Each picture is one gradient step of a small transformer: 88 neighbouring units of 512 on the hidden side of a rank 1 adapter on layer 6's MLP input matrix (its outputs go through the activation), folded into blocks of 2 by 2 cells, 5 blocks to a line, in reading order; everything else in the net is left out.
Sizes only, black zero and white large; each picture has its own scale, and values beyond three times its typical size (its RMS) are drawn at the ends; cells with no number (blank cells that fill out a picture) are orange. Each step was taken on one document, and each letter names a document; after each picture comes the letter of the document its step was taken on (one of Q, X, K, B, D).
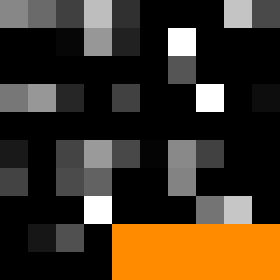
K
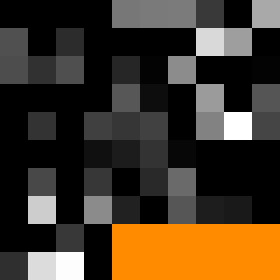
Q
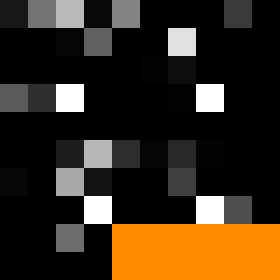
K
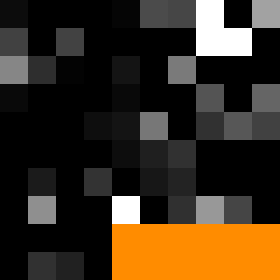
Q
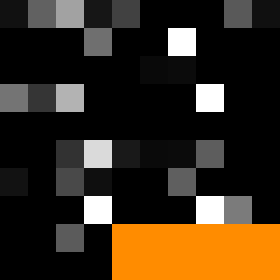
K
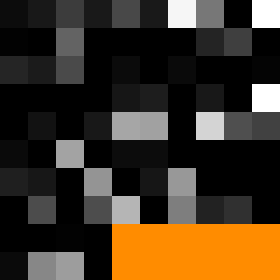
Q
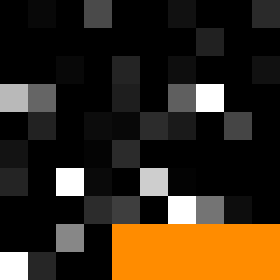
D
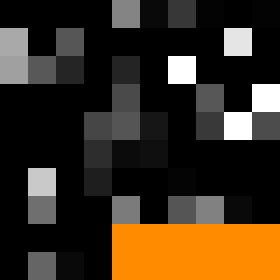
Q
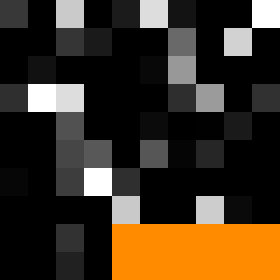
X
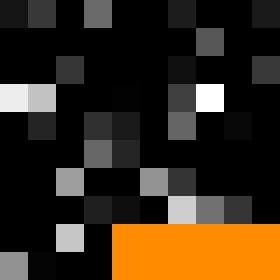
D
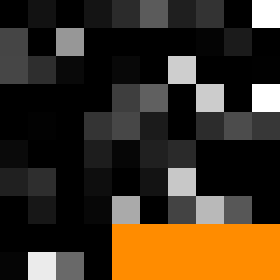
Q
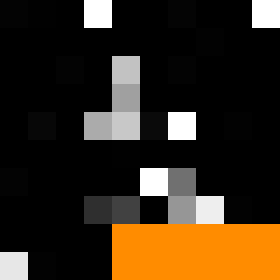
D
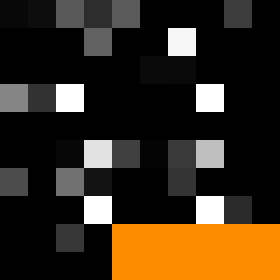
K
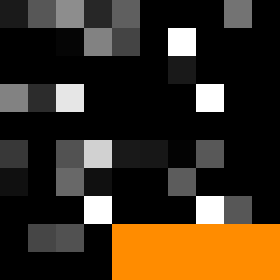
K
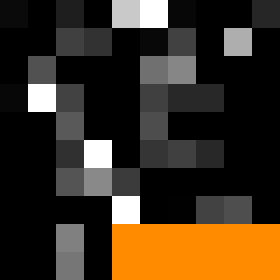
X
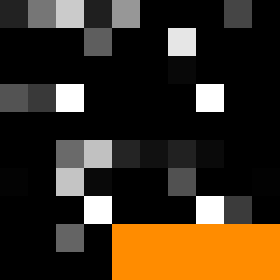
K
